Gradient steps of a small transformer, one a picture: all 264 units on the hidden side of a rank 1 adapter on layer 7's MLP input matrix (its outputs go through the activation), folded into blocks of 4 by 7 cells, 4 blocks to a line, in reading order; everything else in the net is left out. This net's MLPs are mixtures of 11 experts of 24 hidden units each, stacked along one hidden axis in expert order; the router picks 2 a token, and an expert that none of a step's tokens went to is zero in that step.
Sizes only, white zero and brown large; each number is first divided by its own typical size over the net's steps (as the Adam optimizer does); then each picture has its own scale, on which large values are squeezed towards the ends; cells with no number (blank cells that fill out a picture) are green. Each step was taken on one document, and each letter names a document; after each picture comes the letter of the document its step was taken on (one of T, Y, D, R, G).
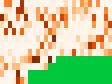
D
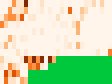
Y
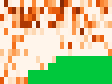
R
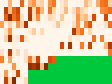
R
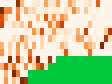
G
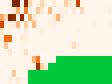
Y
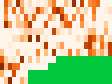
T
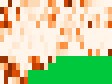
G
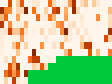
G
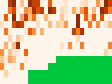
R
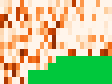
T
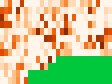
D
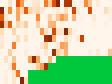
G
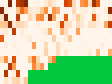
G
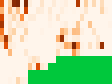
Y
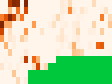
Y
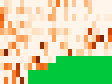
D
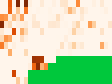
Y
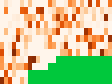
T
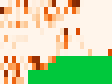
G
